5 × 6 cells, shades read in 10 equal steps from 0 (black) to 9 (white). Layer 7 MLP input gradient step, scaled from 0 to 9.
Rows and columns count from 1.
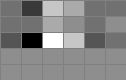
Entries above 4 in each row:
2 3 2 6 6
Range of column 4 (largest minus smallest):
2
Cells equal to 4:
7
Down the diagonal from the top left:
4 4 9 5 5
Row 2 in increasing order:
4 4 4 5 5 6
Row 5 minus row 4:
0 0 0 0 0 0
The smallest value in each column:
3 0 5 5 3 4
